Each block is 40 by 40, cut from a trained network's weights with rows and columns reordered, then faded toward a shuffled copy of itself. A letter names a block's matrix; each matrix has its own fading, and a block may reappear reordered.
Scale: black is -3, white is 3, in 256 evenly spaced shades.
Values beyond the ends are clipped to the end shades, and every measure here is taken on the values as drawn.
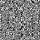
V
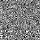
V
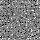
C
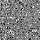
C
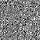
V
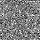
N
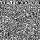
N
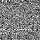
N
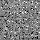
C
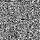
N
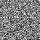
N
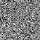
V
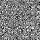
V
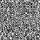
V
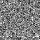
N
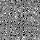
C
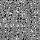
C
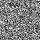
N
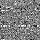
N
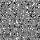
C
